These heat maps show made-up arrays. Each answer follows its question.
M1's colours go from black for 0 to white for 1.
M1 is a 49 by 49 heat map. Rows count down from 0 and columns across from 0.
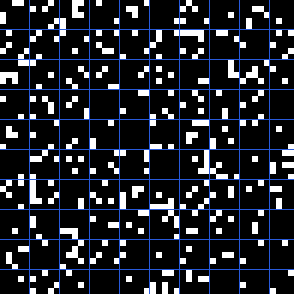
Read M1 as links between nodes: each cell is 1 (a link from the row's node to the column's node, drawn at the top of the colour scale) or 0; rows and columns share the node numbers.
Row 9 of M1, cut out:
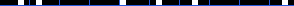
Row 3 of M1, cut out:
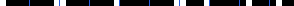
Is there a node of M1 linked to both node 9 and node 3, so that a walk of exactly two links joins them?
no
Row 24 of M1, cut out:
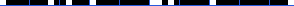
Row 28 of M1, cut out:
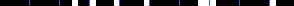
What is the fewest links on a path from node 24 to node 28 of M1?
1
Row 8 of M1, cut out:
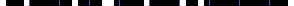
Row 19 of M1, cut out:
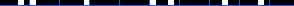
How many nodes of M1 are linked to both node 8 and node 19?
0
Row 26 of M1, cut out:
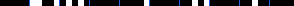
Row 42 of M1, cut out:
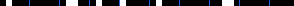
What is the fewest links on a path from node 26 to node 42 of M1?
1
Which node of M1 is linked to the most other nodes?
node 5
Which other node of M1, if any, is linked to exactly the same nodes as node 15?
node 35
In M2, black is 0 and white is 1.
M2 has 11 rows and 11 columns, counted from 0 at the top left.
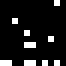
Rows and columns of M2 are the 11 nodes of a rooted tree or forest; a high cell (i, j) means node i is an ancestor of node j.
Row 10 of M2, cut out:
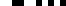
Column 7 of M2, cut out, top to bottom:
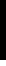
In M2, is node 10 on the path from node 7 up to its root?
yes
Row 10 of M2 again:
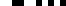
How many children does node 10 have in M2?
3
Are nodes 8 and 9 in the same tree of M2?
no
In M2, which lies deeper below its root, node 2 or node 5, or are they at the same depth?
node 5
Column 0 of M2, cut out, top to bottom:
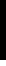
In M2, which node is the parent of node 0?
10
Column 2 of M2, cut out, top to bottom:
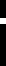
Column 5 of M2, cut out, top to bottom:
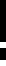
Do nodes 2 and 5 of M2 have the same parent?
no
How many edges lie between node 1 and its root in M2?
1
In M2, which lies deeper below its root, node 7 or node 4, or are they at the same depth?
node 4
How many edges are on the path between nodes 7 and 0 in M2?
2
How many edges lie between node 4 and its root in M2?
3
